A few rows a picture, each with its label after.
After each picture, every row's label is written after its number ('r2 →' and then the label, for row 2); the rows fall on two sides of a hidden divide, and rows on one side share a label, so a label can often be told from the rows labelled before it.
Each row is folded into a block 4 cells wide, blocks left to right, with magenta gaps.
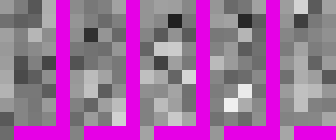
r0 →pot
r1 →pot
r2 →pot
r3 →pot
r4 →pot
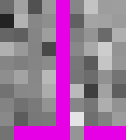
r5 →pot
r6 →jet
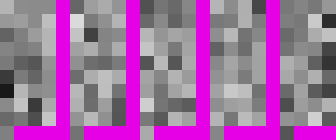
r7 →pot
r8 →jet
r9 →pot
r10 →pot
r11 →pot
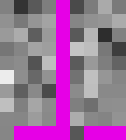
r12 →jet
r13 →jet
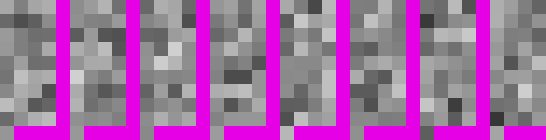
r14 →pot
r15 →jet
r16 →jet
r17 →pot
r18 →pot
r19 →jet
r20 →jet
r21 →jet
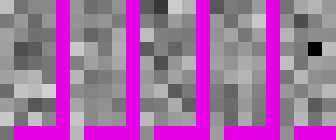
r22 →pot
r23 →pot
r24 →jet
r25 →jet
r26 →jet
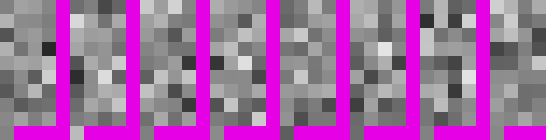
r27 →jet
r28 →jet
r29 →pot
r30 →pot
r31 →jet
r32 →pot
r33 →pot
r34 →pot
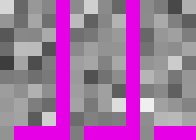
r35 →pot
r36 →jet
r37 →pot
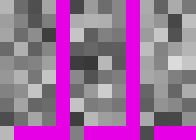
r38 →pot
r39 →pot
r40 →jet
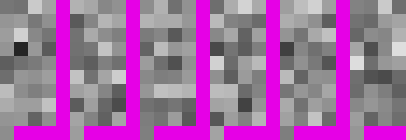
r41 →jet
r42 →pot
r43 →pot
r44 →jet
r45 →pot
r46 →jet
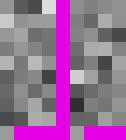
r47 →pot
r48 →pot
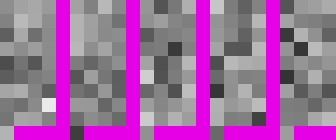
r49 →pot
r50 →jet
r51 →pot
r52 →jet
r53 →jet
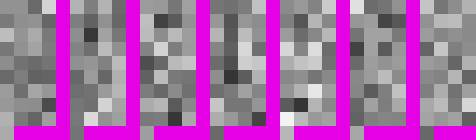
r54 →pot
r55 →jet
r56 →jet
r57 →jet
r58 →jet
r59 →pot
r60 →pot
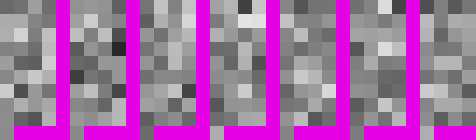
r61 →jet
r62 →pot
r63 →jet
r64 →pot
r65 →jet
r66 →jet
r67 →jet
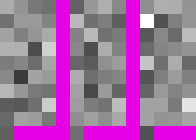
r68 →pot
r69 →jet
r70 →jet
